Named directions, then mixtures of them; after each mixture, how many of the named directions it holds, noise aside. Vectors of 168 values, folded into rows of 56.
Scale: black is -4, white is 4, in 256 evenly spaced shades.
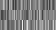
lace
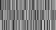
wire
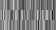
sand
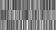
one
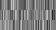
two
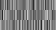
two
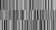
three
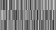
two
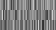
three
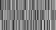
one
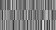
two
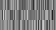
two
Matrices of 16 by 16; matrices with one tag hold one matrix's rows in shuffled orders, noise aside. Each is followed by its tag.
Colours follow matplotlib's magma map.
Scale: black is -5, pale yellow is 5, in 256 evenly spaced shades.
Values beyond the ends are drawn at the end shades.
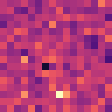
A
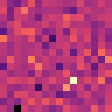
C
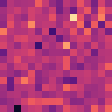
C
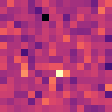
A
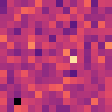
C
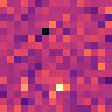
A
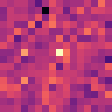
A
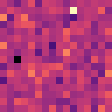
C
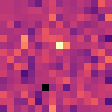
A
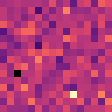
C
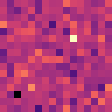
C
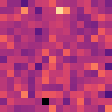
A
